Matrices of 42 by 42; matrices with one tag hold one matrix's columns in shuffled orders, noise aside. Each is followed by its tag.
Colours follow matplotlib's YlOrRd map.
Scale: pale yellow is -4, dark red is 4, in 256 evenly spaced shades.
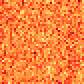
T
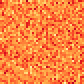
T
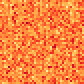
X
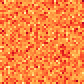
T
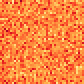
T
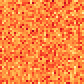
T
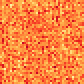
X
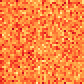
T
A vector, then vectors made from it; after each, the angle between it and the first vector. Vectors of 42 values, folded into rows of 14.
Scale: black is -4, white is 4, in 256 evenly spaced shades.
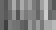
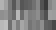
nearly opposite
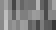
nearly opposite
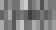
orthogonal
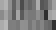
nearly opposite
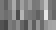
nearly parallel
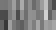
nearly parallel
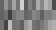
partly aligned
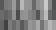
nearly parallel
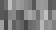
partly aligned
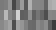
partly opposed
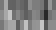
partly opposed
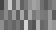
orthogonal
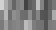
partly opposed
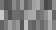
orthogonal
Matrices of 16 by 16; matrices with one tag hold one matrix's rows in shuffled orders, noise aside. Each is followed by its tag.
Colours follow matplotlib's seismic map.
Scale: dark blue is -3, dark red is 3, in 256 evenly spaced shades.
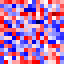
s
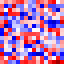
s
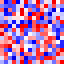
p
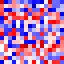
s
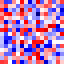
p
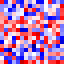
s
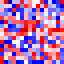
s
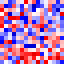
s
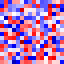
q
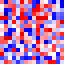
p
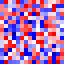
q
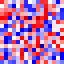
p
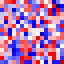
q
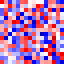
q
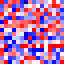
s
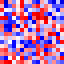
p
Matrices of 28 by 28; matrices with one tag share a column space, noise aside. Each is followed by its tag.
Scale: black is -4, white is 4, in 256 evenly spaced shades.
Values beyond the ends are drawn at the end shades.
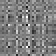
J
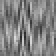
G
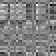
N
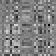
J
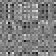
N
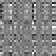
N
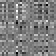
N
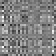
J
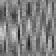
G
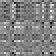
N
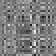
J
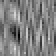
G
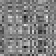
J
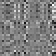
N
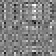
N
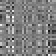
J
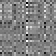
N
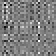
N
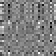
N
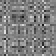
J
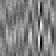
G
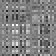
J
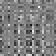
J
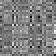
J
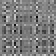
J
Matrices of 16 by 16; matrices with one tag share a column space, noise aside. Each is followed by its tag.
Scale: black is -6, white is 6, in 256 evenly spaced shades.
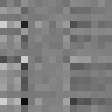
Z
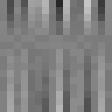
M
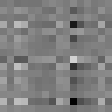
Z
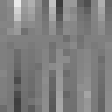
M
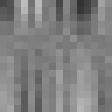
M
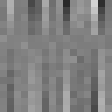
M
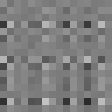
Z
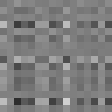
Z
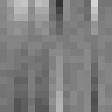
M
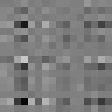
Z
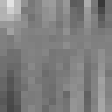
M
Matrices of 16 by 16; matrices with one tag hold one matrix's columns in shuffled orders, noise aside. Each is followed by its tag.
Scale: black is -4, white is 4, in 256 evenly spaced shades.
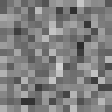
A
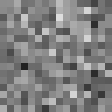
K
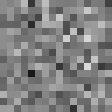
K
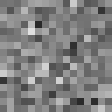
A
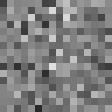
K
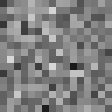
K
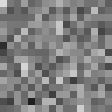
A
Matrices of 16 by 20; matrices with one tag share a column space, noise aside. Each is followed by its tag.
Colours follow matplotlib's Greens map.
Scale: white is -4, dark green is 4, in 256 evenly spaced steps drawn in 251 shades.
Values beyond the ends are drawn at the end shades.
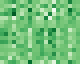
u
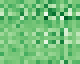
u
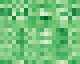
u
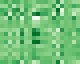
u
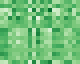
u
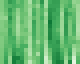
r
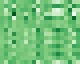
u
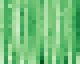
r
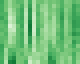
r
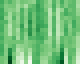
r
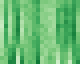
r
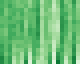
r
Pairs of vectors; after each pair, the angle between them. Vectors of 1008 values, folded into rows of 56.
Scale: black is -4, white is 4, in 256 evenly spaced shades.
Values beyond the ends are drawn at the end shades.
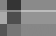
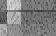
nearly opposite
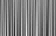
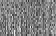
partly opposed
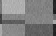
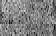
partly aligned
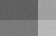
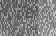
partly aligned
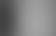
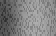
nearly parallel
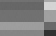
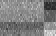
nearly opposite
